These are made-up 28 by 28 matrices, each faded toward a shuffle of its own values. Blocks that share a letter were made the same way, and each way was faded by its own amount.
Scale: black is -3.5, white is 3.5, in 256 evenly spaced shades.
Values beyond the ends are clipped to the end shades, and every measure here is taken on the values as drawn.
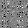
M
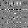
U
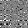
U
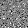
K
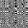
U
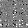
M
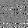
M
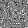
K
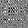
U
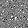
K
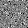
K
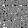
M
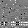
U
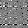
U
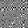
U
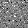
K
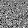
K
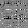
U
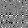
U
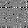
U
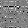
U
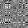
U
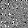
M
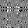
U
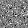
K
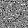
K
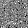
K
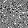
K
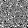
K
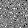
K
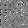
M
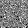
K
